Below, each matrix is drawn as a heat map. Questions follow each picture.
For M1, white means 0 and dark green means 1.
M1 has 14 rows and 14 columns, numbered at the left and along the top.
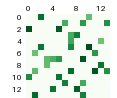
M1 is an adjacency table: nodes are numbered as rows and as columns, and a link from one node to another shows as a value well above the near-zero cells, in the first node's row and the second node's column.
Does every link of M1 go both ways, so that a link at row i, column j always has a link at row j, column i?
yes
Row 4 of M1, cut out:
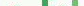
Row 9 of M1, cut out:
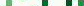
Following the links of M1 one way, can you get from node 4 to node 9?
yes
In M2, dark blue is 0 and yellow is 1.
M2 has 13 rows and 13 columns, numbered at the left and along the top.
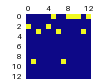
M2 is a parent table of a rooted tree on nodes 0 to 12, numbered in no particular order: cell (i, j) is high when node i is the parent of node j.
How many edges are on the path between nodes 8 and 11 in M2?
4
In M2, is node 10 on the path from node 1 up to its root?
no
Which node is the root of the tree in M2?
3
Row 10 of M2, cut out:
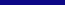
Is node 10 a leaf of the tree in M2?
yes
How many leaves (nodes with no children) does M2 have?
9
